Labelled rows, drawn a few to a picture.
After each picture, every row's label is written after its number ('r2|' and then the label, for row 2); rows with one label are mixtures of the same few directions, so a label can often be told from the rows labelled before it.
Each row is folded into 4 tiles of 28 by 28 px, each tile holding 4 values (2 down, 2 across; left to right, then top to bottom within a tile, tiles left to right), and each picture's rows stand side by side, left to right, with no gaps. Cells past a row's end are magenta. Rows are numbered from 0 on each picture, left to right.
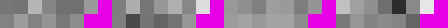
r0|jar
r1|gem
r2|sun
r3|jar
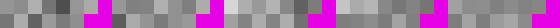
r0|jar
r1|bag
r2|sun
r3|sun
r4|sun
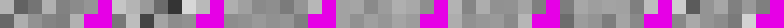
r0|bag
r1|jar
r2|jar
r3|jar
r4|bag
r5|bag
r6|bag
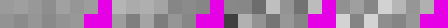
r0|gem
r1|sun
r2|bag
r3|sun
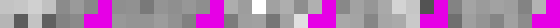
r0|sun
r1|bag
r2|bag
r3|jar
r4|bag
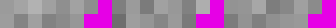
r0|sun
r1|bag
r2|sun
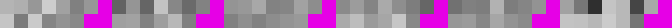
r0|sun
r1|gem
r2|sun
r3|gem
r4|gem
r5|sun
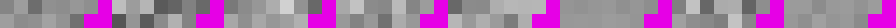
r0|bag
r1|sun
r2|jar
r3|gem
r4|sun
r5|gem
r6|gem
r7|jar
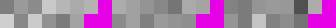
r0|sun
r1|jar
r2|jar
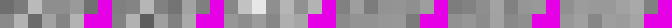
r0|jar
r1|jar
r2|bag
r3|bag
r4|gem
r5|jar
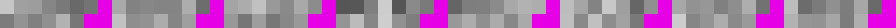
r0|sun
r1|bag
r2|sun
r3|gem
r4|sun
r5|sun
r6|bag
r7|bag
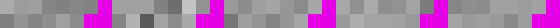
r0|sun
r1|jar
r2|bag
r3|gem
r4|sun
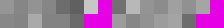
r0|jar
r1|bag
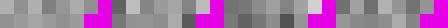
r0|gem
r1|bag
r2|gem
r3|gem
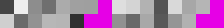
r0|bag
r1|gem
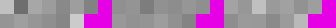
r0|bag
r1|bag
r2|bag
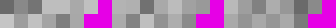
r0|sun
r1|jar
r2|sun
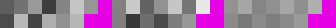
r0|sun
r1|gem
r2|gem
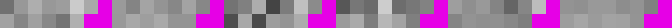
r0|sun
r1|gem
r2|sun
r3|gem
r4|jar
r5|gem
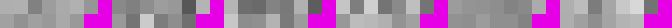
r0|jar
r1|jar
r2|bag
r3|gem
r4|jar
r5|jar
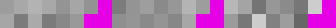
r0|sun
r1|sun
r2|jar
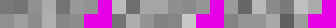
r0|gem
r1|bag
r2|gem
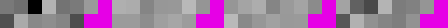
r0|bag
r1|jar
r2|bag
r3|bag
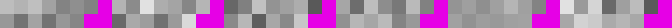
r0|sun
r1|bag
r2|jar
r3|gem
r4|jar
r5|gem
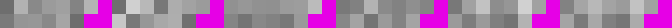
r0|bag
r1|bag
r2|gem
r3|jar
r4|sun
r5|sun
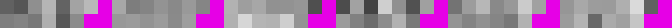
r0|gem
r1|bag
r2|gem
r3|gem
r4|sun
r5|jar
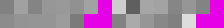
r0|bag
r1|bag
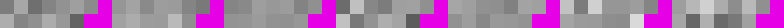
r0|bag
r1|gem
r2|jar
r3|bag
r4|jar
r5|bag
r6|sun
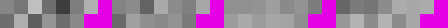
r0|jar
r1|bag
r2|gem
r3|sun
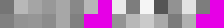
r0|bag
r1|gem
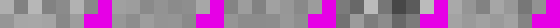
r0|gem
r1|jar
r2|gem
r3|jar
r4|sun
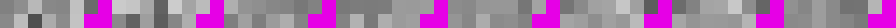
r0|jar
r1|gem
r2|sun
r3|sun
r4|jar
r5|jar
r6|jar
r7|jar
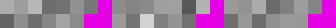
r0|sun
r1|jar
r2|sun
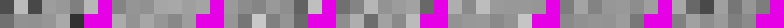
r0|bag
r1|sun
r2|jar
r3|jar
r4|bag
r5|bag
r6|bag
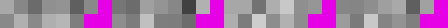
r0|sun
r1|jar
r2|jar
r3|jar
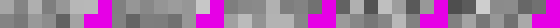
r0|gem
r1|gem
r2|gem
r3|gem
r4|jar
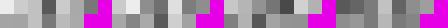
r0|gem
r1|gem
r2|jar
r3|gem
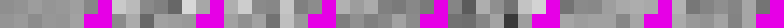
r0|jar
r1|jar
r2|gem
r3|sun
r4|gem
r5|sun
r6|bag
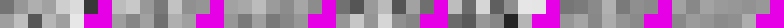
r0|jar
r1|gem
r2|sun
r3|gem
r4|gem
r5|gem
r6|bag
